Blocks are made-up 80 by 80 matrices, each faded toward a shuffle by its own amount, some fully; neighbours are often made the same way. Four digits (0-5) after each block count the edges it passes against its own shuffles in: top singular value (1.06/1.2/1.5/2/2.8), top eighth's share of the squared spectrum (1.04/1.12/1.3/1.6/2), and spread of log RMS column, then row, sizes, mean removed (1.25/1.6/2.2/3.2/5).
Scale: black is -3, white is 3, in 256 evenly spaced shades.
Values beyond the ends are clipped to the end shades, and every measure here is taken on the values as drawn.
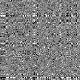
4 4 2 3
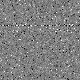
3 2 0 1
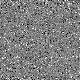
2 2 0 1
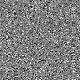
3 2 0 1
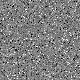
1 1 0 0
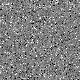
1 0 0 0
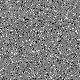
1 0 0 0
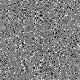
3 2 1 0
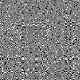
4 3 2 2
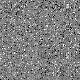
3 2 1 1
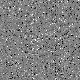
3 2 0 0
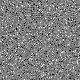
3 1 0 0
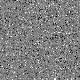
2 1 0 0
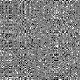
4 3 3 2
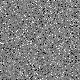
2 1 0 0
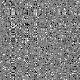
4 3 2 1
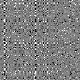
5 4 3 2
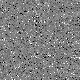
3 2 0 0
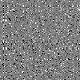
4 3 2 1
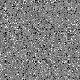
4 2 1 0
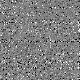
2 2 2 2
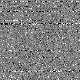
2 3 0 3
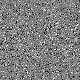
1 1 0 2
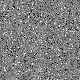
0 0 0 0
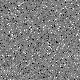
0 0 0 0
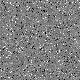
2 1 0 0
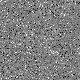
1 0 0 0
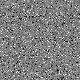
2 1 0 1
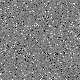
2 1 0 0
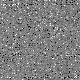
2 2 0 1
